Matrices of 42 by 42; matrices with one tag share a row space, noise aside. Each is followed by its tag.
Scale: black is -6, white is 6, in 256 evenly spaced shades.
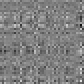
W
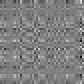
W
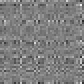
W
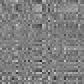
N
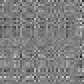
W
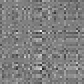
N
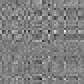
N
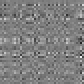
W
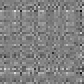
W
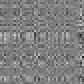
W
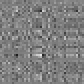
N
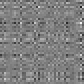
W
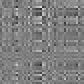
N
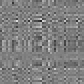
N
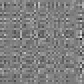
W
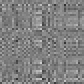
N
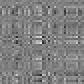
N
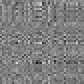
N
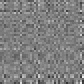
W
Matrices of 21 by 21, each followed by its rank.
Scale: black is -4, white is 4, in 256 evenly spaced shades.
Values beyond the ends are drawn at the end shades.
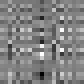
two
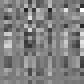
two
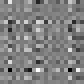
two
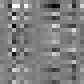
two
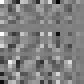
two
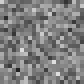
full rank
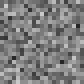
full rank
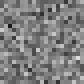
full rank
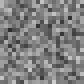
full rank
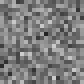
full rank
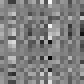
two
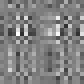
two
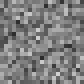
full rank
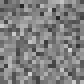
full rank
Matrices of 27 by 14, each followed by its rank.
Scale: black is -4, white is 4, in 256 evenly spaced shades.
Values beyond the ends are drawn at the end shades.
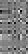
two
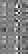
two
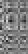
two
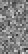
full rank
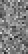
full rank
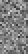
full rank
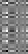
one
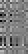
two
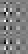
one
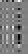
one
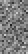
full rank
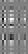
one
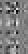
two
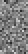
full rank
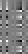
one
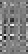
two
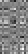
two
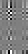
one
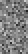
full rank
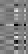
one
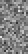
full rank
